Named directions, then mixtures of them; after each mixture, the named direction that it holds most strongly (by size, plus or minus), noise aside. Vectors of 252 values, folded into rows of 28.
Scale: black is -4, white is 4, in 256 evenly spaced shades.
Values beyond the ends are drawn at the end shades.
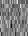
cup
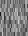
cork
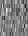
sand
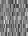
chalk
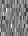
sand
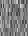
cup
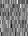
cup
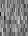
cork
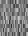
chalk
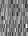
chalk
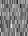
cup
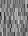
cork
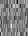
cup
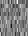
cup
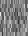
cork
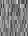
cup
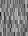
cork
